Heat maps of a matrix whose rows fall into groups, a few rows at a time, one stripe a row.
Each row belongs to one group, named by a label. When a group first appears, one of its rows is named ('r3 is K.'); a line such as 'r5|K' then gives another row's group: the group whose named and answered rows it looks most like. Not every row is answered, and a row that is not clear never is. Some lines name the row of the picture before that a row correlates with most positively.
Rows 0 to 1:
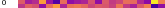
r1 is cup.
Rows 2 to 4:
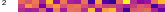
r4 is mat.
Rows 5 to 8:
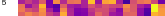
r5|mat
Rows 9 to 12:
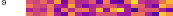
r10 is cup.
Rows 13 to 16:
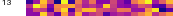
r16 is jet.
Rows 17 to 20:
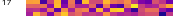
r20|cup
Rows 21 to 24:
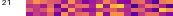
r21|cup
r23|cup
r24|mat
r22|mat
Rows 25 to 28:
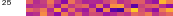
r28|jet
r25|cup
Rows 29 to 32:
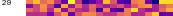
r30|jet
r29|cup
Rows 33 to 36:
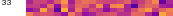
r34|mat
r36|cup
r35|jet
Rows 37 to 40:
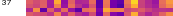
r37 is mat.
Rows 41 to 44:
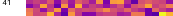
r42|jet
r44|cup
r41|mat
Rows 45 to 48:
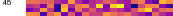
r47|jet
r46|mat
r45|cup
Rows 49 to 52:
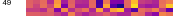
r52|cup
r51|mat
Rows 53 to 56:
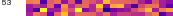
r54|mat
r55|jet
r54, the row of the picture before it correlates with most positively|51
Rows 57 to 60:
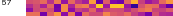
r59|jet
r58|mat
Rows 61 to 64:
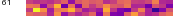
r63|cup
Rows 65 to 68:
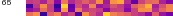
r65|mat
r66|jet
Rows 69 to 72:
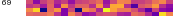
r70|mat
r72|cup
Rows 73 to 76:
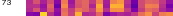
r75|mat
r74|mat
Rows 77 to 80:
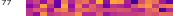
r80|jet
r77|mat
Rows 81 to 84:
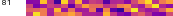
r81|jet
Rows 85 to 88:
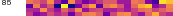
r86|jet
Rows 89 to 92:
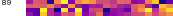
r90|cup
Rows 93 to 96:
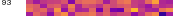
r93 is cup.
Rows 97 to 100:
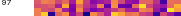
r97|cup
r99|cup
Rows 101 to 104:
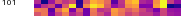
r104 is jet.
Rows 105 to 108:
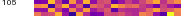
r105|jet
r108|cup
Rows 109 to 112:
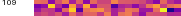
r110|jet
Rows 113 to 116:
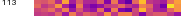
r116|mat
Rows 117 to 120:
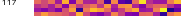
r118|mat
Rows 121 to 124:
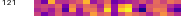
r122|mat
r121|jet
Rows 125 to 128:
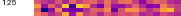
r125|mat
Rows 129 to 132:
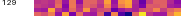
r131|jet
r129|mat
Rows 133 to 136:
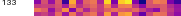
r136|mat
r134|mat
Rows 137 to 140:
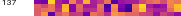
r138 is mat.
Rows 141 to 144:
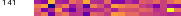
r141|jet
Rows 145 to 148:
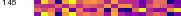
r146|mat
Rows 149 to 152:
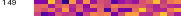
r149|jet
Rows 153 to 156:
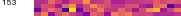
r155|jet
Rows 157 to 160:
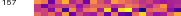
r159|mat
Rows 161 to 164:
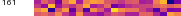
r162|jet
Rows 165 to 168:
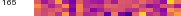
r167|cup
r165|cup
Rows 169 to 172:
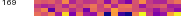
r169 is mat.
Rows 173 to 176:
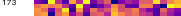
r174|cup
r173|jet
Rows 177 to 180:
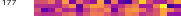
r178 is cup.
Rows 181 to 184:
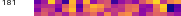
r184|mat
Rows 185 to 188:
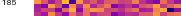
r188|jet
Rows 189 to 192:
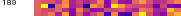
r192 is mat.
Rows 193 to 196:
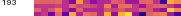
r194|mat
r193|cup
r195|cup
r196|mat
